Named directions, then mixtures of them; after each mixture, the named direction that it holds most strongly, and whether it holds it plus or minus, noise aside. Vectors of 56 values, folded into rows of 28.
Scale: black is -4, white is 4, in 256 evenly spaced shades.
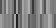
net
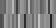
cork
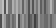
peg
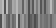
peg, plus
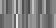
net, minus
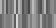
net, minus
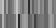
peg, plus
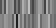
net, plus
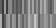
peg, minus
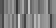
cork, plus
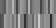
cork, plus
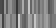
peg, minus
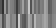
peg, minus
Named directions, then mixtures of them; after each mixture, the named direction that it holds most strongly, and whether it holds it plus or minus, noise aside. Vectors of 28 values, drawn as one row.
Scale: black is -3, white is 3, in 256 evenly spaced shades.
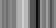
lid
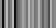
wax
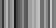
wax, plus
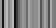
wax, plus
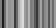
wax, plus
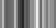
lid, minus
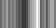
lid, minus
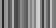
wax, plus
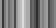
lid, plus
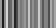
wax, plus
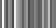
wax, minus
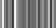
wax, minus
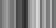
lid, minus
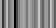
wax, plus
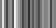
wax, minus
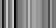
wax, plus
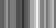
lid, minus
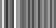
wax, minus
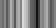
lid, plus
